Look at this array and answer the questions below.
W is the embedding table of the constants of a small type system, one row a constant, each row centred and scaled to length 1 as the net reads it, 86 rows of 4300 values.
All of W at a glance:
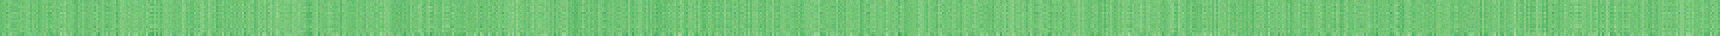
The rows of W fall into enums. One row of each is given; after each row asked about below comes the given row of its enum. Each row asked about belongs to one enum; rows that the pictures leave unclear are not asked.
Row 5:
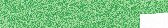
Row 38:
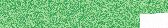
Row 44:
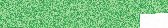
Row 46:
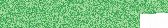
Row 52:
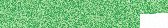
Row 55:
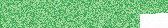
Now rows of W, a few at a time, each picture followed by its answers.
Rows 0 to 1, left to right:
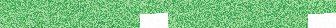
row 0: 38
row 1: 5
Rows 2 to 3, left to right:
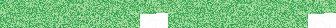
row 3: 46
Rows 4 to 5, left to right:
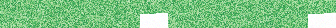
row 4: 52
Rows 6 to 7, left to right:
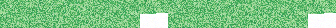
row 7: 46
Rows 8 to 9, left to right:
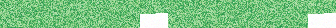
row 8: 44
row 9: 38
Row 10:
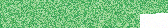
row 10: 55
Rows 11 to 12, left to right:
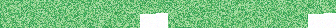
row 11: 55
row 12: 44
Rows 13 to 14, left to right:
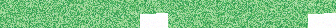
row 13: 46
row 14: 38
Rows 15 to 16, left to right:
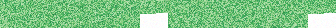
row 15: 5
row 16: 55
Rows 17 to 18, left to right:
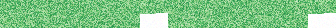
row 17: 38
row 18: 52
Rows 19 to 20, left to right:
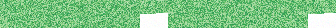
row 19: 5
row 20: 46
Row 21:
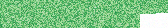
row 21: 55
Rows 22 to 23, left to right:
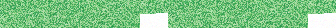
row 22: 38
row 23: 38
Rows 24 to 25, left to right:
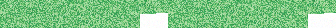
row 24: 46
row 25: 46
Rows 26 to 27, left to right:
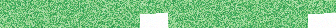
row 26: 38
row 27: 5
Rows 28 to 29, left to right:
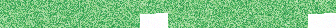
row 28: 38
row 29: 52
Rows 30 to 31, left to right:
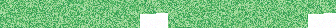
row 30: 46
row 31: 44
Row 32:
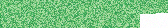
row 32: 55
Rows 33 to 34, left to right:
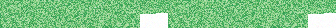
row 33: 55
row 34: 55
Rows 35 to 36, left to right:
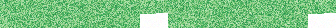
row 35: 5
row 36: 52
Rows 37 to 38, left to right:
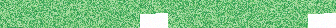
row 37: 44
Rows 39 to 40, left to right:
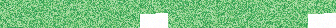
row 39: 44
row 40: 38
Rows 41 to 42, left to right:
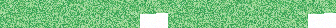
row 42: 46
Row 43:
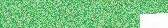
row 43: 55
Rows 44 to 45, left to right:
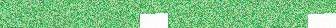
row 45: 55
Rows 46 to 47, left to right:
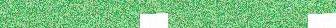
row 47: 38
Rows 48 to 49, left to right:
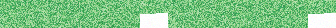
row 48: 38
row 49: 5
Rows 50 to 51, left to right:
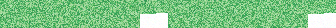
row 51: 55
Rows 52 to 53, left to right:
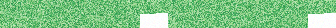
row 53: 5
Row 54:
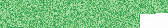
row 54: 44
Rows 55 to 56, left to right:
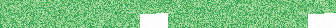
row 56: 46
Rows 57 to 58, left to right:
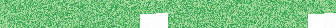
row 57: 5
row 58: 46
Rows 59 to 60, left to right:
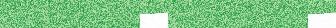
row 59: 38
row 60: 5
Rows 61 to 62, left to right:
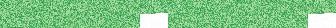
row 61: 44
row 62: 46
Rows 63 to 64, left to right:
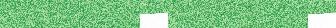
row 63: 38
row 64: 5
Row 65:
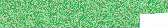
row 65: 38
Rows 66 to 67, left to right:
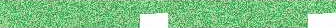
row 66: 5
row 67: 38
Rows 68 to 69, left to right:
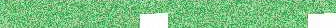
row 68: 5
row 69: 46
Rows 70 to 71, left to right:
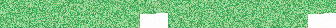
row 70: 46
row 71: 55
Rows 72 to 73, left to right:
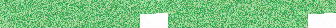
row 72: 5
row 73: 46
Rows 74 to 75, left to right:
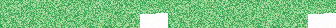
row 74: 55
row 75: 55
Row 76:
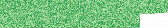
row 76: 38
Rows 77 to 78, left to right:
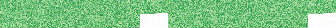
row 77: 52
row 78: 38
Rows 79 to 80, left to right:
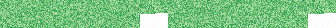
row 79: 44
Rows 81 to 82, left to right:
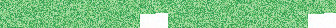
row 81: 44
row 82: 46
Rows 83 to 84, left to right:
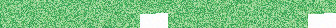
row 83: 55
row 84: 46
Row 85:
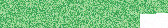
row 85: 46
